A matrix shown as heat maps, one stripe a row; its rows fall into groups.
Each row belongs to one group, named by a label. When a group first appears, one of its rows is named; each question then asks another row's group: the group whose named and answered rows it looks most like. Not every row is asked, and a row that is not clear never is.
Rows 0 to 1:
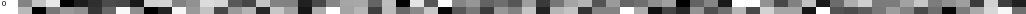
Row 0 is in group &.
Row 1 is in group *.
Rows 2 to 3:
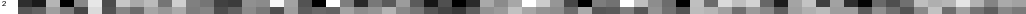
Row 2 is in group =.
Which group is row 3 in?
=
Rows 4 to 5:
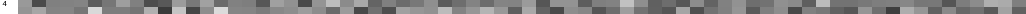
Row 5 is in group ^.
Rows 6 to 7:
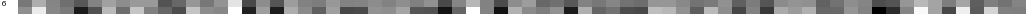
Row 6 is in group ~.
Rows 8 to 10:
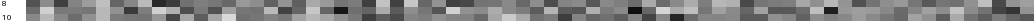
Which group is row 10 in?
^
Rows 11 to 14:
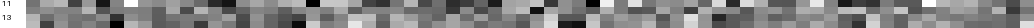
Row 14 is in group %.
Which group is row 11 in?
=
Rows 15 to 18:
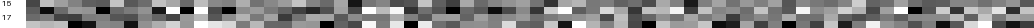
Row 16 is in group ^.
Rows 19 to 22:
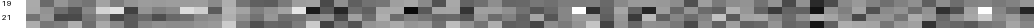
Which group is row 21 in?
&
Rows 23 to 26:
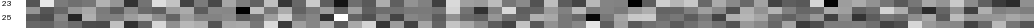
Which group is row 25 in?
=
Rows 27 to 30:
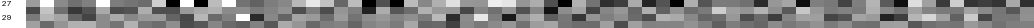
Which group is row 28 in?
&
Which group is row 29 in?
~
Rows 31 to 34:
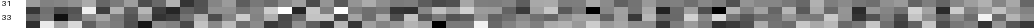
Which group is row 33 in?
&
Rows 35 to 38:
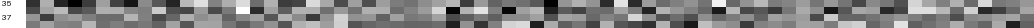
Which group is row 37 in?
*
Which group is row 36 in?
~
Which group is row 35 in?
&
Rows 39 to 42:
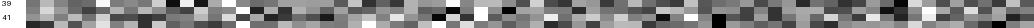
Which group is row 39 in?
^
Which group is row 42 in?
~
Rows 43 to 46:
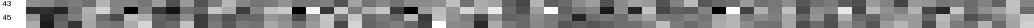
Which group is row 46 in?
%
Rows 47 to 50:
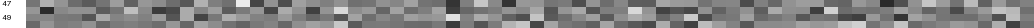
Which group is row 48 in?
*
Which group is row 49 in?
^
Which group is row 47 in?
~
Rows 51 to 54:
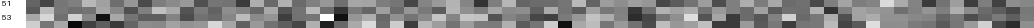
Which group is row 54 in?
%
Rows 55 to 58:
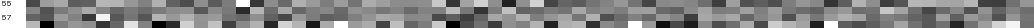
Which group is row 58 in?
*
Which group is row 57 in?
=
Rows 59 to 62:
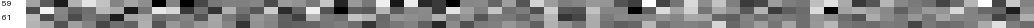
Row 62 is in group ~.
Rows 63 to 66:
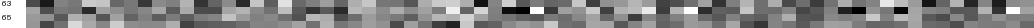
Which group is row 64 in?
^
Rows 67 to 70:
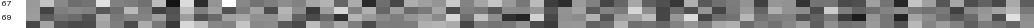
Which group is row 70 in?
&
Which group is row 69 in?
^
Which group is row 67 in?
^
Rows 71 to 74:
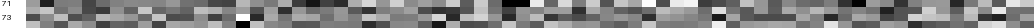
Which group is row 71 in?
^
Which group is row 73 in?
~
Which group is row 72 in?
~
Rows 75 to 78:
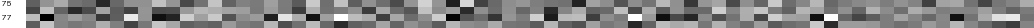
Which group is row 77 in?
*
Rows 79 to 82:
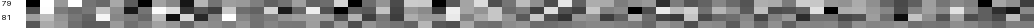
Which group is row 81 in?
^
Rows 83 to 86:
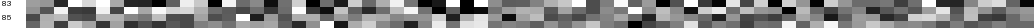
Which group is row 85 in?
~
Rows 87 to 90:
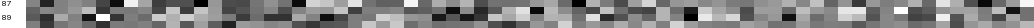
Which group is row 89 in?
=
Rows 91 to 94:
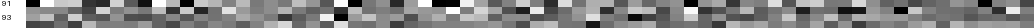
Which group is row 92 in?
^
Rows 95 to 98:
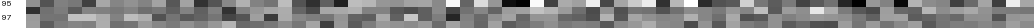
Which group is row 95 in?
^
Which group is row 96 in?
=
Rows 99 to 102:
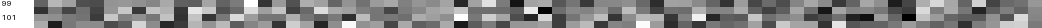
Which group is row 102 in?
*
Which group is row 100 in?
&
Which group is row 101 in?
^
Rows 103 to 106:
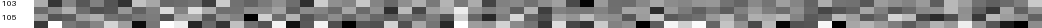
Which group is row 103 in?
%
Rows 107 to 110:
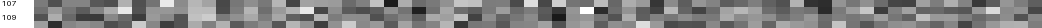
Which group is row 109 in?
&
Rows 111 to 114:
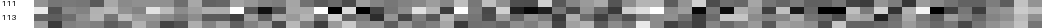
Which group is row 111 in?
^
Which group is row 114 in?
*
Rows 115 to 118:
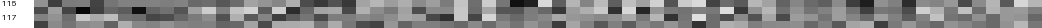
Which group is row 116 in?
&
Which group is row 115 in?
^
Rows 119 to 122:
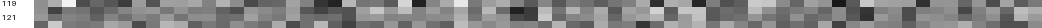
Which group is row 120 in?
^
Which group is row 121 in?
^
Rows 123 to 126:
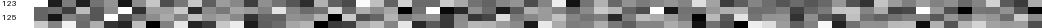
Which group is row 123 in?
%
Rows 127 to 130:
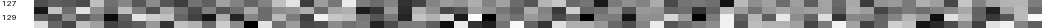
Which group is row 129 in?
%
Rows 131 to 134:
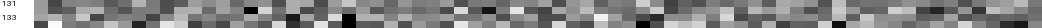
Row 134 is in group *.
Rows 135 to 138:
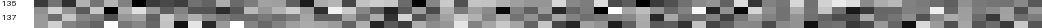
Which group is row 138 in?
^
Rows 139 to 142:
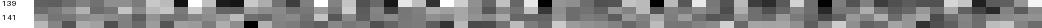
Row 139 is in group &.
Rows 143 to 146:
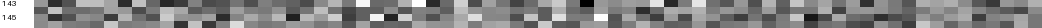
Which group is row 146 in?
^
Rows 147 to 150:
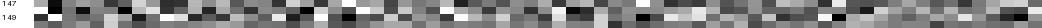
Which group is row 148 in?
%
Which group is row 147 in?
*
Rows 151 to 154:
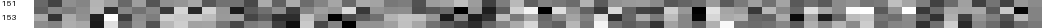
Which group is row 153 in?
=
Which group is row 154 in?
=
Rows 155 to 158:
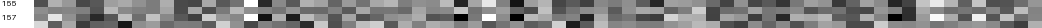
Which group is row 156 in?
^
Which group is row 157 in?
~
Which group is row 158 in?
%
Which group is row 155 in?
~
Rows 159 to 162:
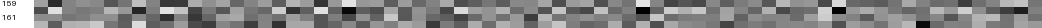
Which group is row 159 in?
*
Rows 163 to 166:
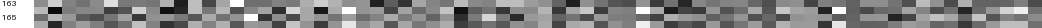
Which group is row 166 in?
*
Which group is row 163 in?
^
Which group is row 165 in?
~
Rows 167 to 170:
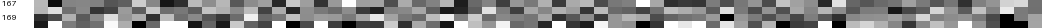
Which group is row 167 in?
*
